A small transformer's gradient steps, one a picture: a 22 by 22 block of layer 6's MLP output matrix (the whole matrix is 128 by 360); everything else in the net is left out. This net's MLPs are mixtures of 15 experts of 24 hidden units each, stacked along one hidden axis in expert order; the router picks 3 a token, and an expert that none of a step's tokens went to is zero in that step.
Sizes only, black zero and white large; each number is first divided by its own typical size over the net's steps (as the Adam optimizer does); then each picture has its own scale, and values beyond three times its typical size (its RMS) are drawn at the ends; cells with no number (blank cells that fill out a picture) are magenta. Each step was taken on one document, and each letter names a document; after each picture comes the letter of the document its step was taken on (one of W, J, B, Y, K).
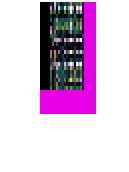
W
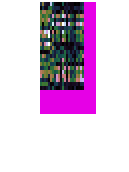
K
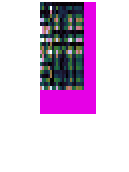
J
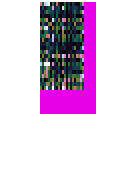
K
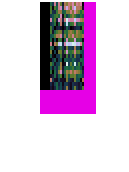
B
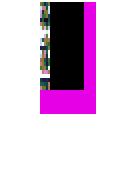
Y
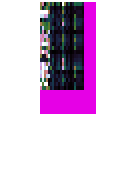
K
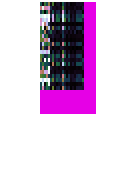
K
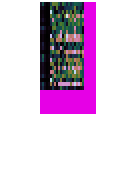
B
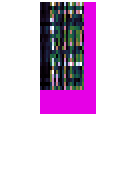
W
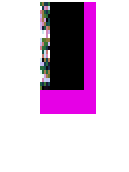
Y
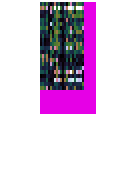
J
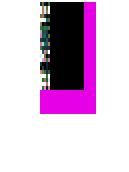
Y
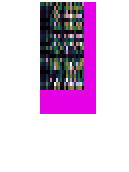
J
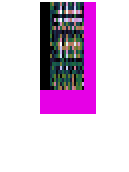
B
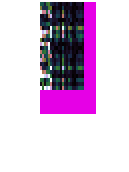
Y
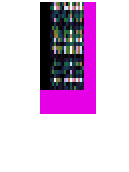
W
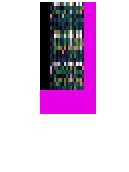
W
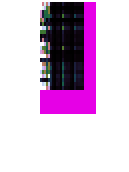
Y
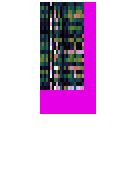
J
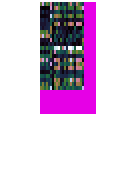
J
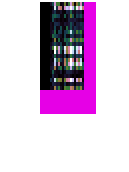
W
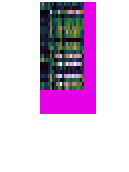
B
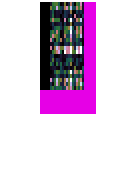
W
